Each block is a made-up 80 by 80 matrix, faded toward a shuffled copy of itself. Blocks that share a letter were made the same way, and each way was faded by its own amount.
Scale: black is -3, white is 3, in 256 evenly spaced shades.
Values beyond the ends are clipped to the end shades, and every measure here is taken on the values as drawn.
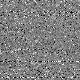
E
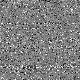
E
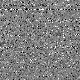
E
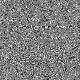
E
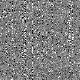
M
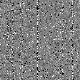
M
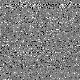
E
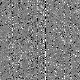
M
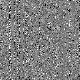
M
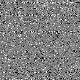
E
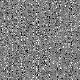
M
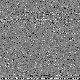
E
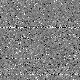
E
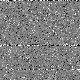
E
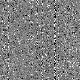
M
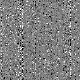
M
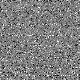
E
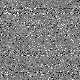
E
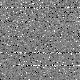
E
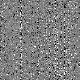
M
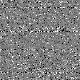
E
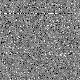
E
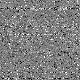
E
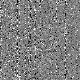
M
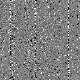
M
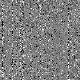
M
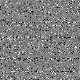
E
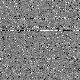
E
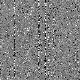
M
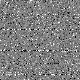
E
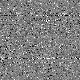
E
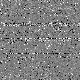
E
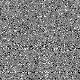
E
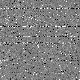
E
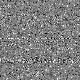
E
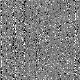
M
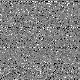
E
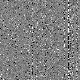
M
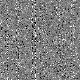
M
